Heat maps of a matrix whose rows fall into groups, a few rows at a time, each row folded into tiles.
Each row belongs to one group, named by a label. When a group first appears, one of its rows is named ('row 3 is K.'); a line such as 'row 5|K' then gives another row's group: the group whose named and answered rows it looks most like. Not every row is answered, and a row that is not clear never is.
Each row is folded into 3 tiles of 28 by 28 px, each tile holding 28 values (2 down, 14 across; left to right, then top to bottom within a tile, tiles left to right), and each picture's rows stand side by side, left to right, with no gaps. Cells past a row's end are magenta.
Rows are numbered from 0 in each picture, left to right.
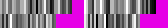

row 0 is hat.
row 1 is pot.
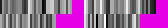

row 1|pot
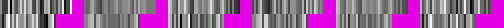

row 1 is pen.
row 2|pot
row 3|pen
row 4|pot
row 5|hat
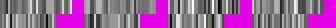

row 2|hat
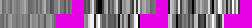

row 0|hat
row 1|pen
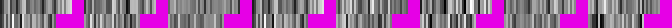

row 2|hat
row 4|pen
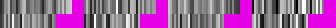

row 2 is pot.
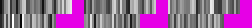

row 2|hat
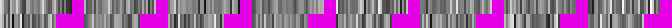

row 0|pot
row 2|hat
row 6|pen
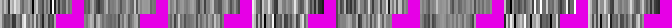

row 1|pen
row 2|hat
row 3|pot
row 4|pen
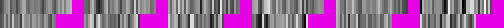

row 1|pen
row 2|pen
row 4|pot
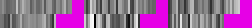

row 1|pen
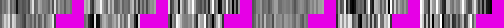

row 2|hat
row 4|pen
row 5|pot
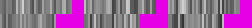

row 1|hat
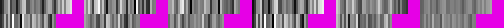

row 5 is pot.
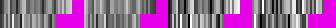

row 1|pot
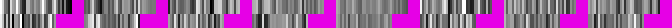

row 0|pot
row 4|pot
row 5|hat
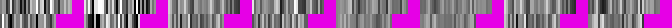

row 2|pot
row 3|hat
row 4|pen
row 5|pen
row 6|pot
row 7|pen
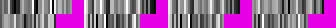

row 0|pen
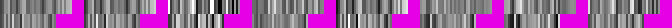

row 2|hat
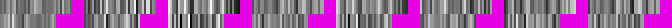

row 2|pot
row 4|pot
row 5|hat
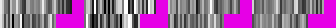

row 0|pot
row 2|hat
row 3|hat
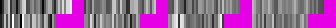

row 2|pen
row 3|pot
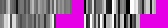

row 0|pen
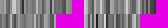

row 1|pot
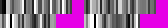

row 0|pen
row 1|pen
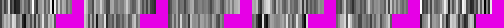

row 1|pot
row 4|pen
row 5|hat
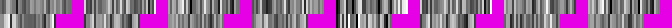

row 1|hat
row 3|pen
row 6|hat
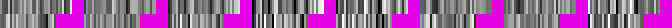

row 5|pen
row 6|pen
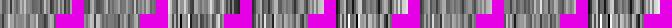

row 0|hat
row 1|pen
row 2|pot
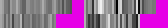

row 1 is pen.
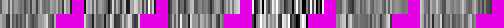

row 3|hat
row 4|pen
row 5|pot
